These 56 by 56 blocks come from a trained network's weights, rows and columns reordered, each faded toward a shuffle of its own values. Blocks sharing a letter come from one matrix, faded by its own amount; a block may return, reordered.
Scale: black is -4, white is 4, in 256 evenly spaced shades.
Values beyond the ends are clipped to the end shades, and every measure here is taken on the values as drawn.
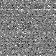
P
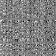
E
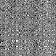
E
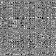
E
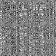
E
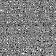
P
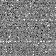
P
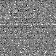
P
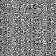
E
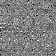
P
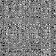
E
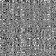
E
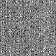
E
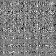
E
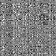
E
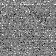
P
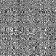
E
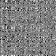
E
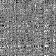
E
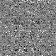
P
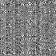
E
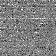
P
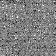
P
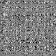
E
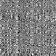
E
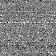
P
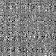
E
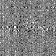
E
